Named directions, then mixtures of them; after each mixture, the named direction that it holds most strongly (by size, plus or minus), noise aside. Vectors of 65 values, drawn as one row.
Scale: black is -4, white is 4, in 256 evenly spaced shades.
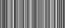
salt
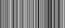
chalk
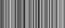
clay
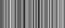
clay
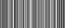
salt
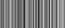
clay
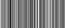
chalk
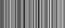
clay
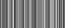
salt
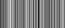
clay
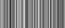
clay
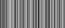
salt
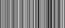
chalk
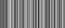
salt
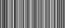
salt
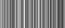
clay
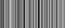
clay
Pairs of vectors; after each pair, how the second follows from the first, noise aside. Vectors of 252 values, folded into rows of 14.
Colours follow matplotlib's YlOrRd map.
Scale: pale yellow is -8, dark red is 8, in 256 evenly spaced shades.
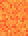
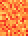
scaled up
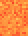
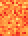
scaled up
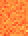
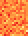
scaled up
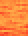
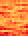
scaled up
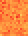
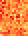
scaled up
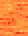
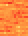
reversed
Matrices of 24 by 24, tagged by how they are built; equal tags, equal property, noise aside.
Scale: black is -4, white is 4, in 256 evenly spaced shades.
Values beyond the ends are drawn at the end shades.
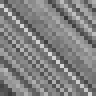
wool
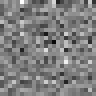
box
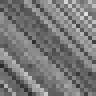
wool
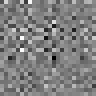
box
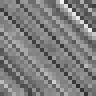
wool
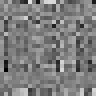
box
